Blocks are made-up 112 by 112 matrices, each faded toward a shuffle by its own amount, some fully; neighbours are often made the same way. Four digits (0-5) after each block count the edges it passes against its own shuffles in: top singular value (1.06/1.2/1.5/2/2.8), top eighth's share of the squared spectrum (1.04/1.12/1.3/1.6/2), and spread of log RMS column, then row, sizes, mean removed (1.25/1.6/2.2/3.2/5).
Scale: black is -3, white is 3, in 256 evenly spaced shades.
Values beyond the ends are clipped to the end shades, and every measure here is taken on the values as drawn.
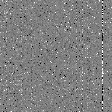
4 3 2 0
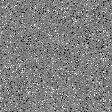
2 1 0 0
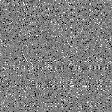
4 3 2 2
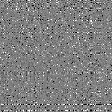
5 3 2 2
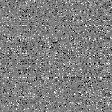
4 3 1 2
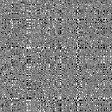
5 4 3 3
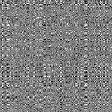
5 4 3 4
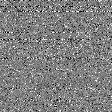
2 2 0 3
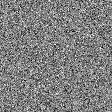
0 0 0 0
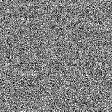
3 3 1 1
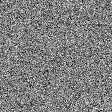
0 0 0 0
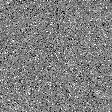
0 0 0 1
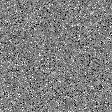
0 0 0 0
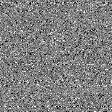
1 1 0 3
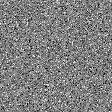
2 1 0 0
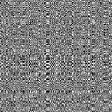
5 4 4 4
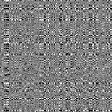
5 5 4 4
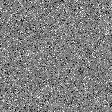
2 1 0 0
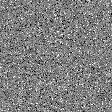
0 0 0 0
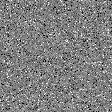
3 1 0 0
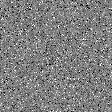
0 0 0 0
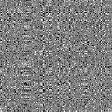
5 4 3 3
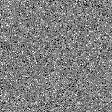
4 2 1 0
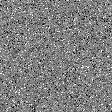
2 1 0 0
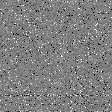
3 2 0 1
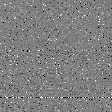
4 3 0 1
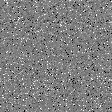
1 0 0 0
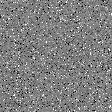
2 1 0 0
